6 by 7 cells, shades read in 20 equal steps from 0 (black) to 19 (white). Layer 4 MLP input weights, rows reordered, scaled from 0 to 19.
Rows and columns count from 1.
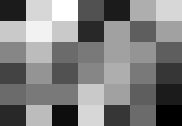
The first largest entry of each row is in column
3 2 2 5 4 4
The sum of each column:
43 82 58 59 55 55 41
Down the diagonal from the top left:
2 18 8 10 12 8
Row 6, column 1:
3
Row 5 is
8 9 9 15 12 7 2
